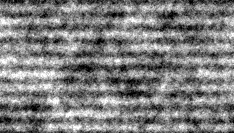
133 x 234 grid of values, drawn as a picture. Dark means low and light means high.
Stripes: horizontal, repeating 10 times. Slope: none. Histogram: bell-shaped. Ninth with the highest average: middle left. Average level on the scale: 50%.
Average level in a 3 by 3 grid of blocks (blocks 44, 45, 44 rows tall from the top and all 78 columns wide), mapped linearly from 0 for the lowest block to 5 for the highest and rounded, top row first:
120 | 503 | 221
